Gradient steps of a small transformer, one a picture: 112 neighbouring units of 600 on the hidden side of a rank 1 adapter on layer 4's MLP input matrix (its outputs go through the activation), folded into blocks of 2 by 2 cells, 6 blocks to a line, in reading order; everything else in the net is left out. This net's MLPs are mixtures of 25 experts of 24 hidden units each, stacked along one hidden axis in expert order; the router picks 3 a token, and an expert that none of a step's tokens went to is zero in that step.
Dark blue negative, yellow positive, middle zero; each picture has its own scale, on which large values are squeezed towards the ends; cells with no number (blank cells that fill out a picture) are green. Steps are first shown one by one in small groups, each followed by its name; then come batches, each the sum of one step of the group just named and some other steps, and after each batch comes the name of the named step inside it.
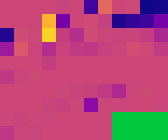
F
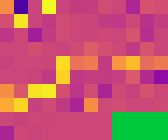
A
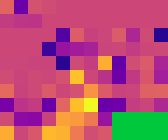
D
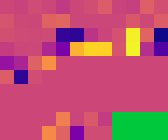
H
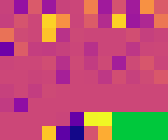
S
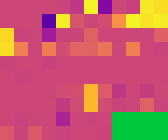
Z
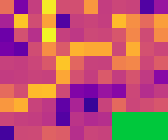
A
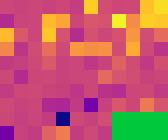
H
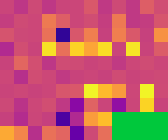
S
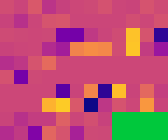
H
